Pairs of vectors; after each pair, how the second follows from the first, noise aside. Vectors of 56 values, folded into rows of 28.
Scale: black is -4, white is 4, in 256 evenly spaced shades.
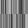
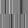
partly zeroed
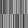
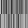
wrapped around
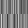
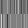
partly zeroed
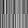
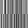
negated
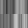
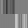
partly zeroed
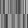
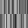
wrapped around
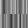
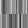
copied
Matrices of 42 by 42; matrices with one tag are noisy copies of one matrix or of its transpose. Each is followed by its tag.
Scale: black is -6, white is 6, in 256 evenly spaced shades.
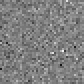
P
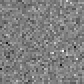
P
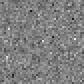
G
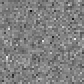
G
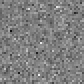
G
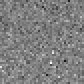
P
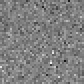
P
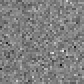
P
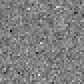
G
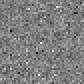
G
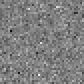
G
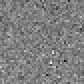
P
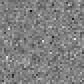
G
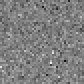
P
